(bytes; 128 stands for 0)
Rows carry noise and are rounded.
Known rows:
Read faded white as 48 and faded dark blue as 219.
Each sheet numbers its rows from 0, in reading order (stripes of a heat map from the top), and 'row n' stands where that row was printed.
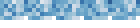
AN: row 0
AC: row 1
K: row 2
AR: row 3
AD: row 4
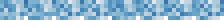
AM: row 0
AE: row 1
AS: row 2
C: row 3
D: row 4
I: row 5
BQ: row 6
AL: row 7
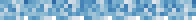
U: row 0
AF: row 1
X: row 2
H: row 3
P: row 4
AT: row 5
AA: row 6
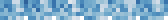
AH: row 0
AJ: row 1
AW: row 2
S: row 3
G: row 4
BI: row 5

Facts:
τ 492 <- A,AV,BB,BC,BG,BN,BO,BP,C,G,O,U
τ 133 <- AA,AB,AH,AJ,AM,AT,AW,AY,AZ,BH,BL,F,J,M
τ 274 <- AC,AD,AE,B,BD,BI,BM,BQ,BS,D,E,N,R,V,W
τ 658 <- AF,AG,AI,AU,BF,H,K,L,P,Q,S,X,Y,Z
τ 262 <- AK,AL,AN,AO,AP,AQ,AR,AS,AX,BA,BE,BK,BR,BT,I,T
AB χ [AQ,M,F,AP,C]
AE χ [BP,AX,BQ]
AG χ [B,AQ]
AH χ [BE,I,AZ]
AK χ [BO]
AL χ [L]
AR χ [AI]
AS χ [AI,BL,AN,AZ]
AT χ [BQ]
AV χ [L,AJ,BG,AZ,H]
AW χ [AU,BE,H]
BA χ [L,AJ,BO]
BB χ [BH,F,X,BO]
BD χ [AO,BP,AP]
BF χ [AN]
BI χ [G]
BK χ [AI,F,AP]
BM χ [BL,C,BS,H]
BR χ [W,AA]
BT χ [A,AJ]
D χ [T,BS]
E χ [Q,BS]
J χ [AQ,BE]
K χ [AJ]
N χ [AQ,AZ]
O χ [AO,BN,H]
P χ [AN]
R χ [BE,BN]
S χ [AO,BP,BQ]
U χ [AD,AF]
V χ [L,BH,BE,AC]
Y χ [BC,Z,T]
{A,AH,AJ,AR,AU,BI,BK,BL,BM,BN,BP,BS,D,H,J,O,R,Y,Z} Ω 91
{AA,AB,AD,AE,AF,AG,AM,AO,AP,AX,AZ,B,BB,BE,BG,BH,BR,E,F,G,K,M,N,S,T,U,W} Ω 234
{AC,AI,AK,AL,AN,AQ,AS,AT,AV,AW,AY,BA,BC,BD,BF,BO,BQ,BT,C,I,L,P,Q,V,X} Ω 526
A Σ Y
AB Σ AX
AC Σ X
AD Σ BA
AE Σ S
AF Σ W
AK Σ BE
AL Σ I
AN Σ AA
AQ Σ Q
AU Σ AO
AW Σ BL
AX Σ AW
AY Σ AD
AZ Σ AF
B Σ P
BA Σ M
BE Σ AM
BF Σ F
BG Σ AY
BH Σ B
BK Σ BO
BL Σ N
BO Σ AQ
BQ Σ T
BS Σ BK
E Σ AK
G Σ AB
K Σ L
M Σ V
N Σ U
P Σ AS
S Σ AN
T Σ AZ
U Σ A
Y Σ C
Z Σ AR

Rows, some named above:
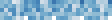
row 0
BC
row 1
A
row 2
AF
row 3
BB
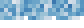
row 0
BC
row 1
K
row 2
Q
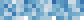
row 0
AN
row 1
BR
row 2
BN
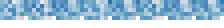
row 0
C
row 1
AY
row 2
BS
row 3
BG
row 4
R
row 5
X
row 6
BM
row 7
BN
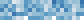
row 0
BD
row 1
B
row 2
AA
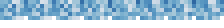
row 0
AI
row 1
AI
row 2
AQ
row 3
BH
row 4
N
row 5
BP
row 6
AB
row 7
O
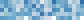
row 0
W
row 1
AS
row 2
BG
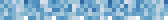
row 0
BE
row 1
O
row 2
AG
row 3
AZ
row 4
L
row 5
T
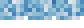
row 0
BO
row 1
B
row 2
AV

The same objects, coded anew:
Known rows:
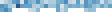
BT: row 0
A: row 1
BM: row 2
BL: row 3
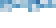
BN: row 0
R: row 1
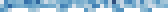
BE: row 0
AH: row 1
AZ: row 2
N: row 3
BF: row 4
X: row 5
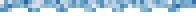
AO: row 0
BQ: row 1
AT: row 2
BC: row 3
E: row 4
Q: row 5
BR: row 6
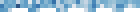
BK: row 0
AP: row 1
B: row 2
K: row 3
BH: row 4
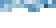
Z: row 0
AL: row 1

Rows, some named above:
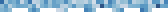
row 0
AW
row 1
AT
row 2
A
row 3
I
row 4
L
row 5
AQ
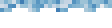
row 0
AE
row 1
BB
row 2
BD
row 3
AF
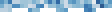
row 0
O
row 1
AE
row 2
AI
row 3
AN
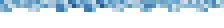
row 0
AY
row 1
BN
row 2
AS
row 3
AS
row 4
A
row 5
AB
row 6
BS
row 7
AV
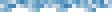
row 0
S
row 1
BB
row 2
AG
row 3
AV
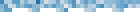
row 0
AY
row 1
AJ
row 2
BO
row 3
BP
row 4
U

